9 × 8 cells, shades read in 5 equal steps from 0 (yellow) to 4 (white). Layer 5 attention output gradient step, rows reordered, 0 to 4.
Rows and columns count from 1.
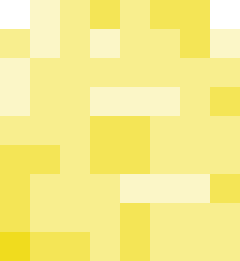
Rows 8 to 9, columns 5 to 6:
1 2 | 1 2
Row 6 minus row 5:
-1 -1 0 0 0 0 0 0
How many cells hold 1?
18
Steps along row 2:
up down up down same down up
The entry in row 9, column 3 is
1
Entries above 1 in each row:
5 7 8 7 6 4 6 6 4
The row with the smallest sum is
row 9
